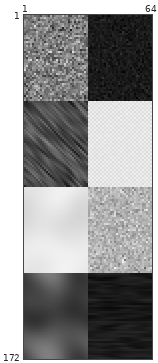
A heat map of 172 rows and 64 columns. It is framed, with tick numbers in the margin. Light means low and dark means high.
The table splits into 4 rows of 2 panels. Panel 1,1: middling, fine-grained, strong in contrast. Panel 1,2: very high, fine-grained, faint in contrast. Panel 2,1: high, slanting down to the right. Panel 2,2: very low, checkered, faint in contrast. Panel 3,1: very low, smooth, faint in contrast. Panel 3,2: low, fine-grained. Panel 4,1: high, smooth. Panel 4,2: very high, streaked across, faint in contrast.
